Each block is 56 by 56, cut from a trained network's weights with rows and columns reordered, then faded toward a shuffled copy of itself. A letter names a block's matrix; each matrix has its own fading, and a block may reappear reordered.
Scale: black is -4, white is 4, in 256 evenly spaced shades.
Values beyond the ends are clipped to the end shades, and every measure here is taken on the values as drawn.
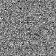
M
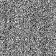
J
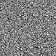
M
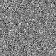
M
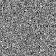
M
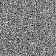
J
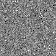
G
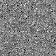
G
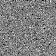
G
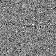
J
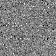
G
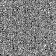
J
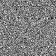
M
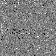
G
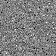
G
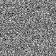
M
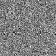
M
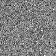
M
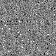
G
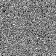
J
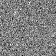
M
